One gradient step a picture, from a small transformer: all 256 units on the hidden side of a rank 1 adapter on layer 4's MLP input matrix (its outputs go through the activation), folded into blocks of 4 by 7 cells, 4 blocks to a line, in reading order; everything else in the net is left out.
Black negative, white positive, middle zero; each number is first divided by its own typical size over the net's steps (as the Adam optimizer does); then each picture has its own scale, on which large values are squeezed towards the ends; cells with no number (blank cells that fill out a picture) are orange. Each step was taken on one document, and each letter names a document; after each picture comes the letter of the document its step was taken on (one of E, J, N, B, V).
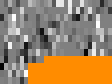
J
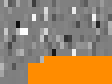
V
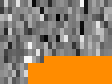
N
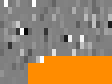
V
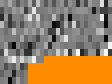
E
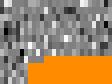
N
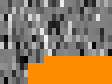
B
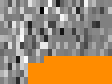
B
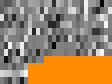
N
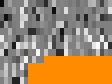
E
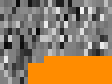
J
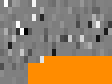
V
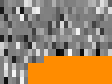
E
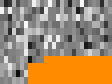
J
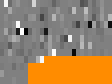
V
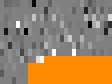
V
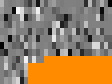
E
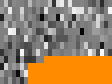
J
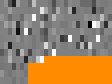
V
